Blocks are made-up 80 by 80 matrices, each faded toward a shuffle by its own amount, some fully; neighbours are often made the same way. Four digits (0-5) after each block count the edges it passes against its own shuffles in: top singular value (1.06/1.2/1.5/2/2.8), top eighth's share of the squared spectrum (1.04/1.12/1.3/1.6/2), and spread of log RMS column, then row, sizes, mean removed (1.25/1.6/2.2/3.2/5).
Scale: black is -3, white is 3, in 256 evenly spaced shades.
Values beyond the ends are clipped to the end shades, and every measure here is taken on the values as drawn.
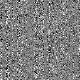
1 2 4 0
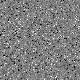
2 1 0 0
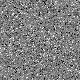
1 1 0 0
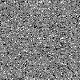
3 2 1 1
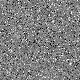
0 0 0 0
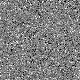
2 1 0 0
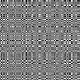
5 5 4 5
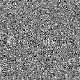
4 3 1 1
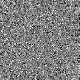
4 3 1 1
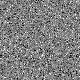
2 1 0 0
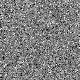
2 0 0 0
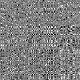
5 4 3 3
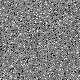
0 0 0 0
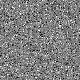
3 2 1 1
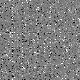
3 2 1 1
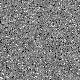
0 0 0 0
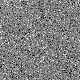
0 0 0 0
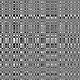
5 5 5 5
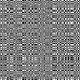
5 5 4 4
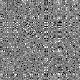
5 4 2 2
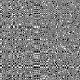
5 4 3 3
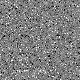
2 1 0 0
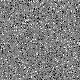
2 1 0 0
